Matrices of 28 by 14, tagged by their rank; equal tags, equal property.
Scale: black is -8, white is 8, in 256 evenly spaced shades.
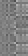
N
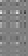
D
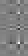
D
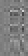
N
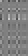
D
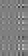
D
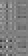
N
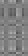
D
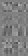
N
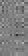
N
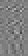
N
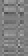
N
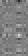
N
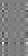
D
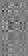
N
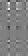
D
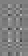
D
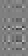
D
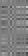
D
